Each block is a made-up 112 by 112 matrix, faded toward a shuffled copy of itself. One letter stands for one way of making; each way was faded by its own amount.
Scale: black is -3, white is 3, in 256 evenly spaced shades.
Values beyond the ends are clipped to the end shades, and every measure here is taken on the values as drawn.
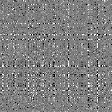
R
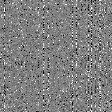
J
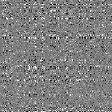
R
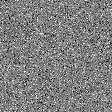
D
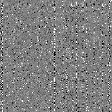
J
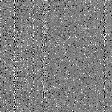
J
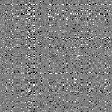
R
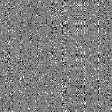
J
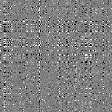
R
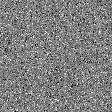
D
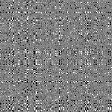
R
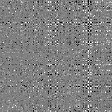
R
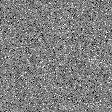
D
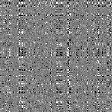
R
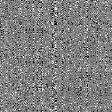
J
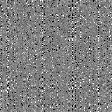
J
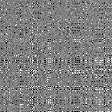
R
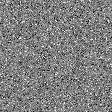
D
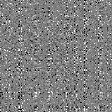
J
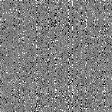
J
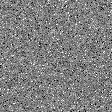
D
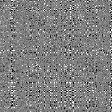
R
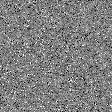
D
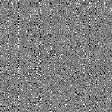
J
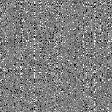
J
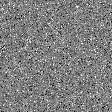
D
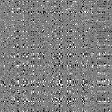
R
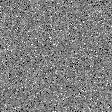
D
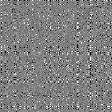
R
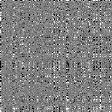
R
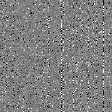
J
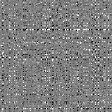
R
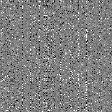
J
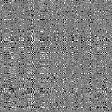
R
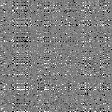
R
